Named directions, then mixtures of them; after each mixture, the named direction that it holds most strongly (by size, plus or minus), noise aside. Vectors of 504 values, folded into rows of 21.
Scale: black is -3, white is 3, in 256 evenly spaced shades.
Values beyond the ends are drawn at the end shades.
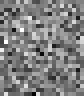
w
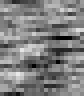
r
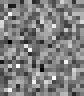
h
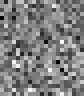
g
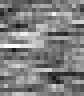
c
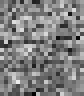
w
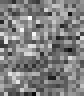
w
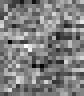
h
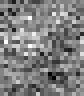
w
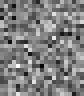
h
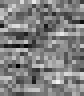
c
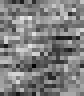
r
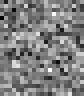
g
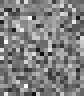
w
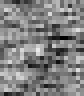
r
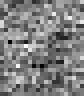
h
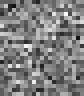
h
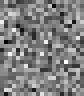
w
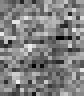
r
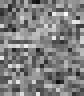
c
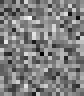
w
